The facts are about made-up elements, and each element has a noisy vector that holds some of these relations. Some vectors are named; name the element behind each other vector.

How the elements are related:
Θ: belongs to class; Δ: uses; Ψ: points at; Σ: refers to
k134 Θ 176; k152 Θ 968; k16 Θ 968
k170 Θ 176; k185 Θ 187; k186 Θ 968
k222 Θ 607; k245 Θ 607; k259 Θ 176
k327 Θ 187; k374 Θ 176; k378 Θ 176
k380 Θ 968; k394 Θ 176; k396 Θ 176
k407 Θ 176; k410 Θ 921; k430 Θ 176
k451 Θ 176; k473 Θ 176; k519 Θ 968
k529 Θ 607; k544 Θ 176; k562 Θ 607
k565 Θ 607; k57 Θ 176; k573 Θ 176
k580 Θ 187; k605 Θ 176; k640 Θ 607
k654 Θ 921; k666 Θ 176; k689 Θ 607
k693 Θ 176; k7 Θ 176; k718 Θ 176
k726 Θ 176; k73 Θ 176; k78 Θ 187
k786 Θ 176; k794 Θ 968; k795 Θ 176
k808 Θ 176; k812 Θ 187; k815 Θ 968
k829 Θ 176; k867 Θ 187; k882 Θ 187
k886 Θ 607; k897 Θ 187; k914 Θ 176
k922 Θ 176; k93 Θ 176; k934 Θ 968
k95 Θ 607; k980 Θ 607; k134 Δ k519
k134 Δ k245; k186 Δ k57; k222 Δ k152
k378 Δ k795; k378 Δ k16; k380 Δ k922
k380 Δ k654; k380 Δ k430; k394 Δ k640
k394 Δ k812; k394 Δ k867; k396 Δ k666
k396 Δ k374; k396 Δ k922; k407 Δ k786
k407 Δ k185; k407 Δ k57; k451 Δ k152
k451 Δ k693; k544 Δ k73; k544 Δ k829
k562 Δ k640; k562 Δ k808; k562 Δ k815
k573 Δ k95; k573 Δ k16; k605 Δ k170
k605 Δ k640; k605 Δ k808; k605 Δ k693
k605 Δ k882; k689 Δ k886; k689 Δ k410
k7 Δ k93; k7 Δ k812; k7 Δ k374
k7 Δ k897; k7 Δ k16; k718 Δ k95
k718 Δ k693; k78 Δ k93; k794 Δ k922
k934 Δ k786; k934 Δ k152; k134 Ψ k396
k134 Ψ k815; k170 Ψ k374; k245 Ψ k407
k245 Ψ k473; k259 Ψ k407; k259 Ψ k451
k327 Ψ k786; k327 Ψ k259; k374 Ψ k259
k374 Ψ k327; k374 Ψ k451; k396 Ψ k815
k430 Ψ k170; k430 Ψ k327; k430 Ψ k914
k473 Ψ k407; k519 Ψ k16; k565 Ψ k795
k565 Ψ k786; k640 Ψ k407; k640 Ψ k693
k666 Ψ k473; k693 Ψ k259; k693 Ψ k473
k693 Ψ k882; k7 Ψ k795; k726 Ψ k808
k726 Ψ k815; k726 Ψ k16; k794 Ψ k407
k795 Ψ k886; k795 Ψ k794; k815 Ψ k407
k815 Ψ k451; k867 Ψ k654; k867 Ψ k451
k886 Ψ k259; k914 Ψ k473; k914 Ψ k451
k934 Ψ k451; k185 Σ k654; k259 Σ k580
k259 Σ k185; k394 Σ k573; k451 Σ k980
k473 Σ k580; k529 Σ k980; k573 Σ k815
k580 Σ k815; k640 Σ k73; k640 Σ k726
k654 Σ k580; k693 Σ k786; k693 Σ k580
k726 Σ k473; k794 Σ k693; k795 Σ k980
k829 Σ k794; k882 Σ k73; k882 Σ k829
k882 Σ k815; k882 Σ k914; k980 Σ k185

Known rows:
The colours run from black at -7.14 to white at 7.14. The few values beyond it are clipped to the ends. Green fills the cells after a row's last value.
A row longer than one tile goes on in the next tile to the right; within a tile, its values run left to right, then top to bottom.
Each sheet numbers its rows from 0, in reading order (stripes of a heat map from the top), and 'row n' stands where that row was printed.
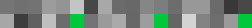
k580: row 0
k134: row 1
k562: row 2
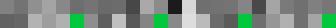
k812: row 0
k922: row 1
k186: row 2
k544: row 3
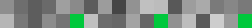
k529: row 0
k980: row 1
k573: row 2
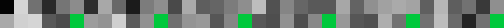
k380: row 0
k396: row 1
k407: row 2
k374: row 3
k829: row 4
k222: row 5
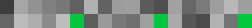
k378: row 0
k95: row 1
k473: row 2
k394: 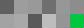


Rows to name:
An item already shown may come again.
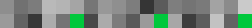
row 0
k693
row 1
k718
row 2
k580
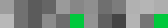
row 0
k529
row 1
k693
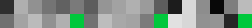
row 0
k78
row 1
k16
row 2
k794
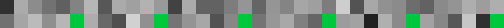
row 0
k78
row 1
k882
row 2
k407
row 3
k519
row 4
k640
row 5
k815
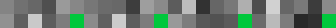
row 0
k922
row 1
k922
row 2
k451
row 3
k934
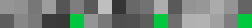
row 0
k152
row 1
k451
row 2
k16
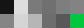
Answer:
k186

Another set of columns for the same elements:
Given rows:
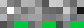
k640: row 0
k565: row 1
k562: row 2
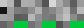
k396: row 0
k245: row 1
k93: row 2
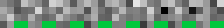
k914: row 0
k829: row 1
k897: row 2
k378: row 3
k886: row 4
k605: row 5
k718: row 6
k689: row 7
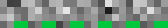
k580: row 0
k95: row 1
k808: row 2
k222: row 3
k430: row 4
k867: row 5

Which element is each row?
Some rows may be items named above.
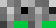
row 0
k605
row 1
k451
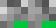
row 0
k152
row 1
k410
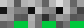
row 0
k396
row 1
k794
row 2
k7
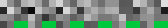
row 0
k394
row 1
k794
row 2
k394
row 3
k16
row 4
k186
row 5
k222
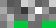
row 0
k186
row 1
k693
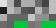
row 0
k78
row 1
k654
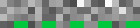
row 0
k16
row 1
k378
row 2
k185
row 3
k185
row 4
k882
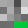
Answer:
k922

